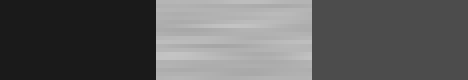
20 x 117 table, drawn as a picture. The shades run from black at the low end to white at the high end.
It is made of 1 by 3 panels. Panel 1,1: very low, flat. Panel 1,2: high, streaked across, faint in contrast. Panel 1,3: low, flat.
